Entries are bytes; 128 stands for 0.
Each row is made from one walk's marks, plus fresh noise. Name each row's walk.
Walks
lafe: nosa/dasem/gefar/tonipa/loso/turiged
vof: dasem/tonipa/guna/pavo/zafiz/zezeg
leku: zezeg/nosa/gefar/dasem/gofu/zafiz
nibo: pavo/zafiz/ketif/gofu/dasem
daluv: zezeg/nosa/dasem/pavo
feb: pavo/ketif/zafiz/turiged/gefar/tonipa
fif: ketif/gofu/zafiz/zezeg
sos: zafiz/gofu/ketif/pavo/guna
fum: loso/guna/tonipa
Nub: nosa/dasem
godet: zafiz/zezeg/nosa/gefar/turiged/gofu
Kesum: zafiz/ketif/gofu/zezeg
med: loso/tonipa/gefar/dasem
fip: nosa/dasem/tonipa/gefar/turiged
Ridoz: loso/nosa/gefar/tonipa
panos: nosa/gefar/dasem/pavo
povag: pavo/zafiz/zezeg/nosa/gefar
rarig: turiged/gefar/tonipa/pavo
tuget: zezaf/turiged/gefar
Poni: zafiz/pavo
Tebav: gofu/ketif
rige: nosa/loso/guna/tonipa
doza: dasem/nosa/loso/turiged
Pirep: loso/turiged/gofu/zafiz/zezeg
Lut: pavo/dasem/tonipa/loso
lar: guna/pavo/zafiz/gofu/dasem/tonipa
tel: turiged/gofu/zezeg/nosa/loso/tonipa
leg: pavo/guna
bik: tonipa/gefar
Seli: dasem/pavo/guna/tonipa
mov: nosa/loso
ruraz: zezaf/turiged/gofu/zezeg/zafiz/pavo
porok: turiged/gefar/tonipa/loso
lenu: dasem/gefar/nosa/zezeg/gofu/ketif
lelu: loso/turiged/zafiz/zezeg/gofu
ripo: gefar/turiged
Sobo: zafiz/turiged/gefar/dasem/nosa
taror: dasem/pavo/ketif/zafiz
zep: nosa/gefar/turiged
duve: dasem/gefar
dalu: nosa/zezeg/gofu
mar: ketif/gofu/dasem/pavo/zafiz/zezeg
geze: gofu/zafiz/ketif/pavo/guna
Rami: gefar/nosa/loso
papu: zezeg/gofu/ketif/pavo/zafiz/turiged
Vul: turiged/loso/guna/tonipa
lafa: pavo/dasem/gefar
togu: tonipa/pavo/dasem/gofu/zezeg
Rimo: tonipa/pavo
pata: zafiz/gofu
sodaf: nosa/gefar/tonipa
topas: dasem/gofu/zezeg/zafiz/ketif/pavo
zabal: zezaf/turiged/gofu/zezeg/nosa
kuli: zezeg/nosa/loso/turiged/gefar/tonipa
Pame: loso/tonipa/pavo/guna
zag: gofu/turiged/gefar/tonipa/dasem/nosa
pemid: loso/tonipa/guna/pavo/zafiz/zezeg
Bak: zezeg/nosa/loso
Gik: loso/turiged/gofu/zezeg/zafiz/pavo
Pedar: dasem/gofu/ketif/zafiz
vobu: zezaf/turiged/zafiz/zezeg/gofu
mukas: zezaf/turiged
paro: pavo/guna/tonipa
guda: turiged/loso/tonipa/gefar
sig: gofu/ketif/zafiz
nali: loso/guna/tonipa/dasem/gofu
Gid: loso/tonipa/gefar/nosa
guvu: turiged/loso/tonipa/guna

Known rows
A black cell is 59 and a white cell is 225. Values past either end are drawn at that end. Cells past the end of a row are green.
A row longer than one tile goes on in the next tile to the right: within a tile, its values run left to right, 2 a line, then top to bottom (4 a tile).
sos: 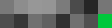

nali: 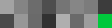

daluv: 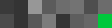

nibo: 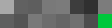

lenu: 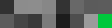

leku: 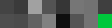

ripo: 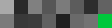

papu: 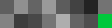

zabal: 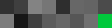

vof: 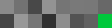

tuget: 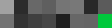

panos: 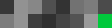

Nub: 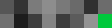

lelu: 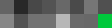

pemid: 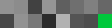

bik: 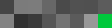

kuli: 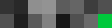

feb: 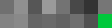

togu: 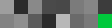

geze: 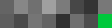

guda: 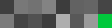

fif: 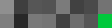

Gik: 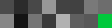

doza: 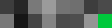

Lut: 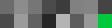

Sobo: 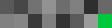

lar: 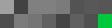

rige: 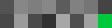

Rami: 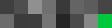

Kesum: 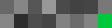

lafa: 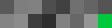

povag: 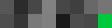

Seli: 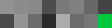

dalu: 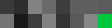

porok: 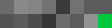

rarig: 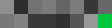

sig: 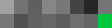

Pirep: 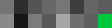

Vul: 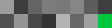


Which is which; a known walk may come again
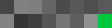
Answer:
bik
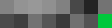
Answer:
sos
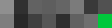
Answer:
mukas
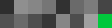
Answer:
Gid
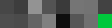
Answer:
leku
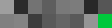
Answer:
Rimo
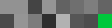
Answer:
pemid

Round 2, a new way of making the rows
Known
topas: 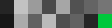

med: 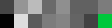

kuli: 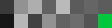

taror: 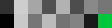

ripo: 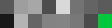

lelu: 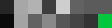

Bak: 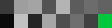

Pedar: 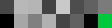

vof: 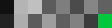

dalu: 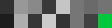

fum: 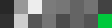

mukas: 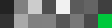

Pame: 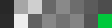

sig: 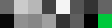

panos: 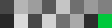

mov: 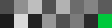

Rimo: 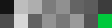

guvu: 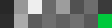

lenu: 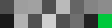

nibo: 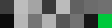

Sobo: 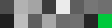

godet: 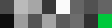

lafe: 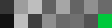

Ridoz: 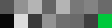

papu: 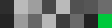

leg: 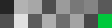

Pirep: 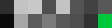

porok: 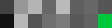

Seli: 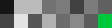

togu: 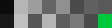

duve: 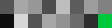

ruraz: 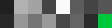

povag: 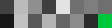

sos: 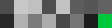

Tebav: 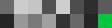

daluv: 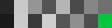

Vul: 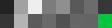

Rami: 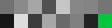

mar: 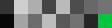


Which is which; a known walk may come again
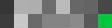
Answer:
rarig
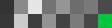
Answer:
rige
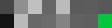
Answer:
guda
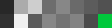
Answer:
Pame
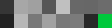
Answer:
feb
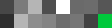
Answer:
tuget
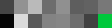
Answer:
med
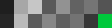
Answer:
pemid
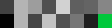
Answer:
leku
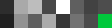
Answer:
zabal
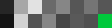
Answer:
nali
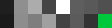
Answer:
vobu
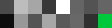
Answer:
godet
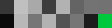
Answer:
nibo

